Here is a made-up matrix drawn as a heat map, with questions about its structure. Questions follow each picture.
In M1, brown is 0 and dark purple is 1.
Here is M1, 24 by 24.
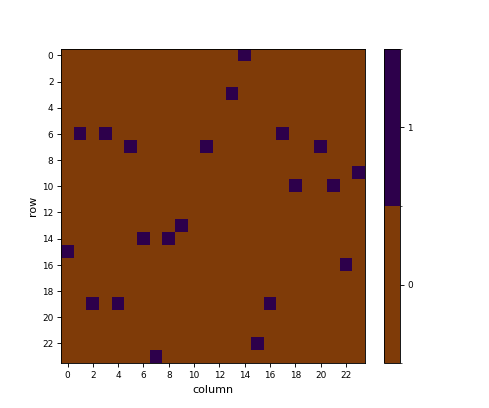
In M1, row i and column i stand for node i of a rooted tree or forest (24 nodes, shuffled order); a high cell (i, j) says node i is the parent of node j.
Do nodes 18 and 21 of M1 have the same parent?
yes
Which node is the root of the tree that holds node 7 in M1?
19
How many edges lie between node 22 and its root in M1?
2
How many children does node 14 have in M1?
2
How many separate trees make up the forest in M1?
3
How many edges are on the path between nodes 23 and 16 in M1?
9
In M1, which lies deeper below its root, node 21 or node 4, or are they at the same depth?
the same depth
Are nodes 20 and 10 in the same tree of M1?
no
